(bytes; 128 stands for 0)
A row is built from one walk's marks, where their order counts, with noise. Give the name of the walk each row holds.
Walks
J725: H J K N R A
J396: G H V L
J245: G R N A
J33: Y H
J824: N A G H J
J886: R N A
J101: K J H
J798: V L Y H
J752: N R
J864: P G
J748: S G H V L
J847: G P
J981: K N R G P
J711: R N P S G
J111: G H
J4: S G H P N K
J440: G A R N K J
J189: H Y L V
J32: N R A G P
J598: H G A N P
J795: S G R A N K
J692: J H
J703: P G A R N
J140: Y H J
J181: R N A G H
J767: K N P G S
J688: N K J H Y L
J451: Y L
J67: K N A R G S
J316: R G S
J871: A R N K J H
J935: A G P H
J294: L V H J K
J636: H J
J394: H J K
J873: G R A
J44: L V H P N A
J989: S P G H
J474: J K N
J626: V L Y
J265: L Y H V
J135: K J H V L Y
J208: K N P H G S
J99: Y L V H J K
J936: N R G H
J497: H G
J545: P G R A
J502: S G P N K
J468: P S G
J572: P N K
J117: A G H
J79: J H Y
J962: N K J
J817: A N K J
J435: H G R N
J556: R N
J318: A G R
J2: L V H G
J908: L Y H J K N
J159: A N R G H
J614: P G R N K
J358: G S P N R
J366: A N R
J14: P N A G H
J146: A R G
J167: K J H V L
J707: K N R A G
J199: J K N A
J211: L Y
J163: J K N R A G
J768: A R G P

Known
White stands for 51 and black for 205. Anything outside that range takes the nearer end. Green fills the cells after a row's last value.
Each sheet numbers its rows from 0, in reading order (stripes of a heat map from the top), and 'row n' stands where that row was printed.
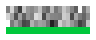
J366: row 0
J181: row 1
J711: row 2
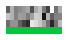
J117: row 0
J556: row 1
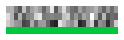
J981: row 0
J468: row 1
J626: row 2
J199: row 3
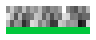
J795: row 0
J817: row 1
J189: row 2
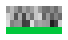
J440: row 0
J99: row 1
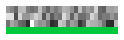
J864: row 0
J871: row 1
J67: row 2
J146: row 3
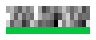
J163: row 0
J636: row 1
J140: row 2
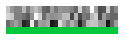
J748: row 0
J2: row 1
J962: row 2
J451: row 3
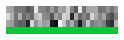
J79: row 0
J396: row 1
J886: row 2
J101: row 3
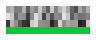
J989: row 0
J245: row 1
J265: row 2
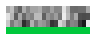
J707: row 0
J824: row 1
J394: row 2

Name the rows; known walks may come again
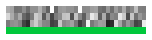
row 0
J101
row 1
J358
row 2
J316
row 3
J294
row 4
J545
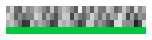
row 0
J768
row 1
J208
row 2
J711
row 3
J318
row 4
J245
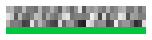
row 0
J598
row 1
J935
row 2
J468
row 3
J614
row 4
J14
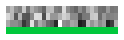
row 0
J502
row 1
J864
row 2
J167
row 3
J798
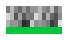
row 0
J871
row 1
J4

